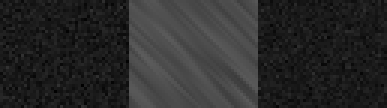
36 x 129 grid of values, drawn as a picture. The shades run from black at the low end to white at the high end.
It is made of 1 by 3 panels. Panel 1,1: very low, fine-grained, faint in contrast. Panel 1,2: low, slanting down to the right, faint in contrast. Panel 1,3: very low, fine-grained, faint in contrast.
